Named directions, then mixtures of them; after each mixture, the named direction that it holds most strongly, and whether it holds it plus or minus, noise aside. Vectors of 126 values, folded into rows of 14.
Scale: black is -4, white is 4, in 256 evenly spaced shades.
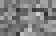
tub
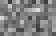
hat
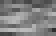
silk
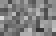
hat, plus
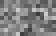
tub, minus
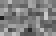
tub, minus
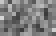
hat, plus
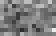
silk, minus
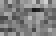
hat, minus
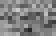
tub, minus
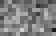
tub, minus
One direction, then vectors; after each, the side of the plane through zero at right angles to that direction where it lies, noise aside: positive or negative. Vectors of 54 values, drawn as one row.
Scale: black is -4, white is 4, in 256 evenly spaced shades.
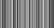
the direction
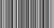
negative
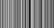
positive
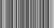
negative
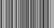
negative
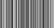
negative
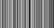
positive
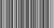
negative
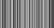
positive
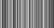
positive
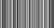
positive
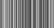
negative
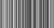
negative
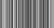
negative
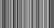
positive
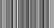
negative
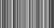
positive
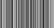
negative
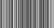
negative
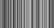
positive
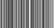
negative
